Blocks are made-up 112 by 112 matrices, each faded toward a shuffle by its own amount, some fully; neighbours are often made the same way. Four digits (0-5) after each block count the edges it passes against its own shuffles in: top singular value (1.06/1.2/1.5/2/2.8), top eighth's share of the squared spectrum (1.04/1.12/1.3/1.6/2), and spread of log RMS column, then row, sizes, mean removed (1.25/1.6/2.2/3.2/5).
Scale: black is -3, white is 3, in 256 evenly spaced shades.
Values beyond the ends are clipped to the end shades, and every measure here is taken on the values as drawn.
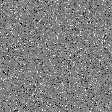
0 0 0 0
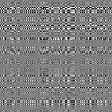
5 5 4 5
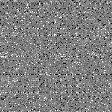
4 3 1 2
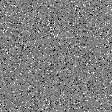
3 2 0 1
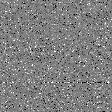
3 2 0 1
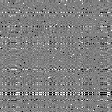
5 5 2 3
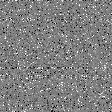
3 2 0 1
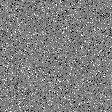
1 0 0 0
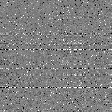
5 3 1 2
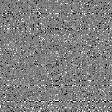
4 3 1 3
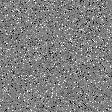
2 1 0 0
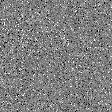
0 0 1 1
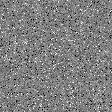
0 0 0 0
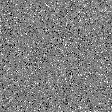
0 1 1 1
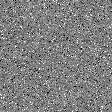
0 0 0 0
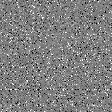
4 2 1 1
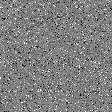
3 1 0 0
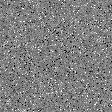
0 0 0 0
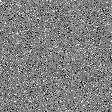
0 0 0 0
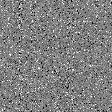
1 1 2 0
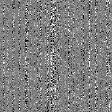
2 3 5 0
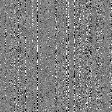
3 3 4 0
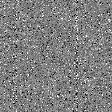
1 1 2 0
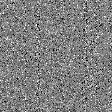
0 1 3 0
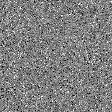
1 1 1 0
